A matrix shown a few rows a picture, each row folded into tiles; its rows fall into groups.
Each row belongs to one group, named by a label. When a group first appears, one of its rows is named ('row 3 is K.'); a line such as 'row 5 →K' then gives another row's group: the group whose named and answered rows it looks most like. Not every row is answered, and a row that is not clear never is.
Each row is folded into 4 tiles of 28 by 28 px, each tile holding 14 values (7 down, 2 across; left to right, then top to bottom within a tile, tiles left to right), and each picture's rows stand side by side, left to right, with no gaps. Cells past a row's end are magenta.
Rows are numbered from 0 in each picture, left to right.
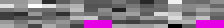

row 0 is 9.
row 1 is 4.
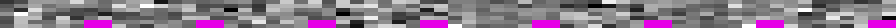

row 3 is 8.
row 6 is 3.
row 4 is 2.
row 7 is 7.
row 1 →9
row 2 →4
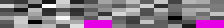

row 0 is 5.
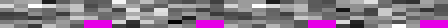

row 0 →9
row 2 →9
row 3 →8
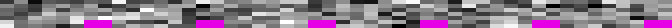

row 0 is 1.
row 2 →5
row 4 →8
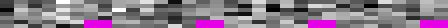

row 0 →4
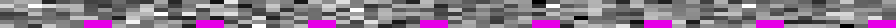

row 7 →4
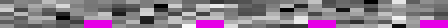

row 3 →4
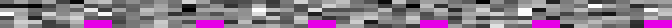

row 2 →2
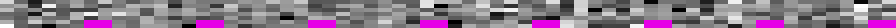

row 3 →8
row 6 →4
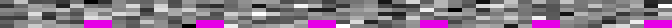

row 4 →4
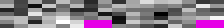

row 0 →5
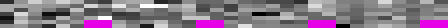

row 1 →9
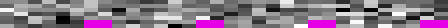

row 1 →4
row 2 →3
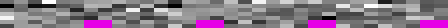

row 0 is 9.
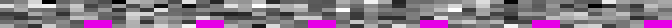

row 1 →2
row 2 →9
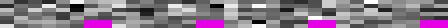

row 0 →2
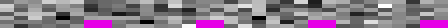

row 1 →3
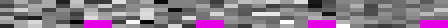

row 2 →5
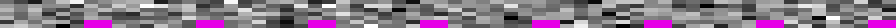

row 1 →9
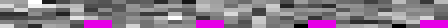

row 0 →9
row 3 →4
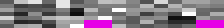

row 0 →3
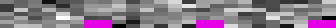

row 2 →7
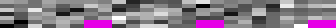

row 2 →3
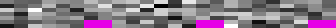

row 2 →1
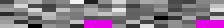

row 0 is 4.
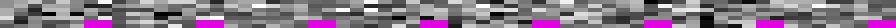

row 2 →9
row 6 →7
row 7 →9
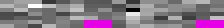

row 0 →9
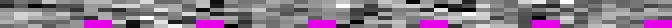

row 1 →8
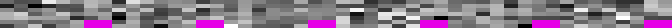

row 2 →2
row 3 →7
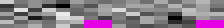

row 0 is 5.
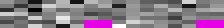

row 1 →2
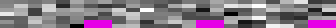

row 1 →7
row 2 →8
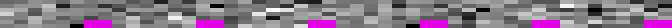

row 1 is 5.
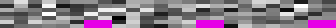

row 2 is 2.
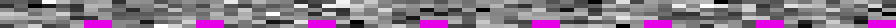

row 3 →8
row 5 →4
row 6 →9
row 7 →8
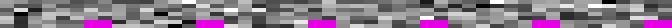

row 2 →7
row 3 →4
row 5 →9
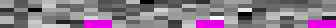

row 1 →1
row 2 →7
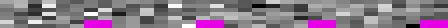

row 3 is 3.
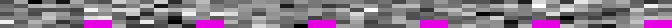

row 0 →1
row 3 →7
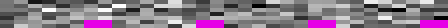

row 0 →1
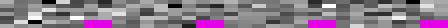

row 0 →1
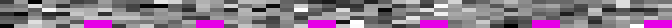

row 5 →3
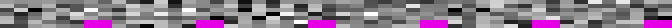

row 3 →1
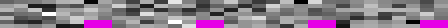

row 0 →4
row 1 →5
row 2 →4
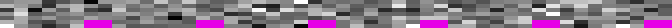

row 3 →3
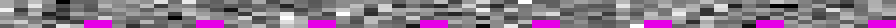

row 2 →5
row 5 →3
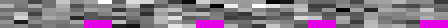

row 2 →9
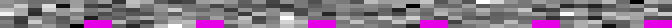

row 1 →8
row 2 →5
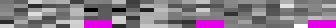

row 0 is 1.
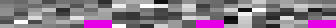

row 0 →1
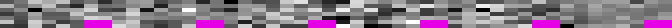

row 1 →2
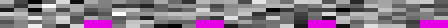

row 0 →4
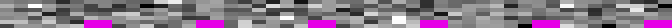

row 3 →5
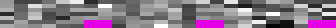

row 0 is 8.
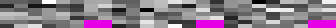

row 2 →1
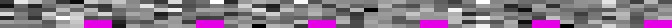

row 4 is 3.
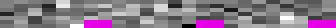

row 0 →3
